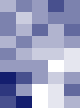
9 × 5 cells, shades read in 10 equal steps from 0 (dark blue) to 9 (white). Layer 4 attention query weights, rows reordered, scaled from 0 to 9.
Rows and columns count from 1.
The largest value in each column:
6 7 9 9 8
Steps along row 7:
up up up down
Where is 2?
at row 1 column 4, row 7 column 2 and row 9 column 1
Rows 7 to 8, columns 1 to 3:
0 2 5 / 1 5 9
